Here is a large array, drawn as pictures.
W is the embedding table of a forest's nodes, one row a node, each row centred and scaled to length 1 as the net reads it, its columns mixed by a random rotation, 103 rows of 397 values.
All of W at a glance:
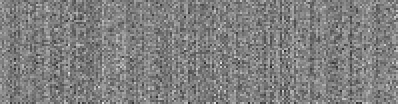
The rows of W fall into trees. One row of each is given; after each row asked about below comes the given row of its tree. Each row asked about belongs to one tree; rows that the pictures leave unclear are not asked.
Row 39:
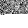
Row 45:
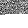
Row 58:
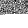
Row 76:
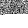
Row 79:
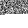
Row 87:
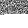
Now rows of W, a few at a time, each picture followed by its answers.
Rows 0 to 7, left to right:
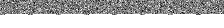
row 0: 45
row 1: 79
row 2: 87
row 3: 58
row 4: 76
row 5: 39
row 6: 79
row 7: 87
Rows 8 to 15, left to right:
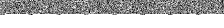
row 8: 79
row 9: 39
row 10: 39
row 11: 79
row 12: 39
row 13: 45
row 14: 76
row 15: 58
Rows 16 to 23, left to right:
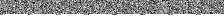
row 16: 58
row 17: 79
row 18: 79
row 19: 58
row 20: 76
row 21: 45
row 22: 39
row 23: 79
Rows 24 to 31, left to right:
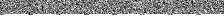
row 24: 87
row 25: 39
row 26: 39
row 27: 87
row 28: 45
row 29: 79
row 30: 79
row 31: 87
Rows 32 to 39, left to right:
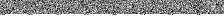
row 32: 58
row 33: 87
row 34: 58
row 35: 79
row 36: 39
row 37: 58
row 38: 58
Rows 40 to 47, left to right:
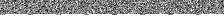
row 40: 58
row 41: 76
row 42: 58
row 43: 87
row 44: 45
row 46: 87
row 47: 58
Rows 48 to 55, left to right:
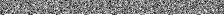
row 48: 39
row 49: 39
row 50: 79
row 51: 58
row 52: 76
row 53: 79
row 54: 58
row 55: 87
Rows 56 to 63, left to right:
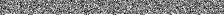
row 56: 39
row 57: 79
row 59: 58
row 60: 39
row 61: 87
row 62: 87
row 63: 87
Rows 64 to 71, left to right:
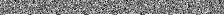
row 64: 58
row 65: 76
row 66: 87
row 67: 87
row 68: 58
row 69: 39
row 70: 39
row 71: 79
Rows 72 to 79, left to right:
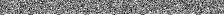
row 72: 39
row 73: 45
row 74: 87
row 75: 58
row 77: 87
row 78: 87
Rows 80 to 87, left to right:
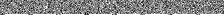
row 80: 87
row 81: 39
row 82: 79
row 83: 39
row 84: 79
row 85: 58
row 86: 87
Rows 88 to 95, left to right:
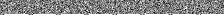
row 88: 87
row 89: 58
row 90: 79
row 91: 79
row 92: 58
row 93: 79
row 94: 39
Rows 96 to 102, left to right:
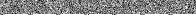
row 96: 76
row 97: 45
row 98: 79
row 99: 58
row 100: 76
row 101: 87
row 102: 39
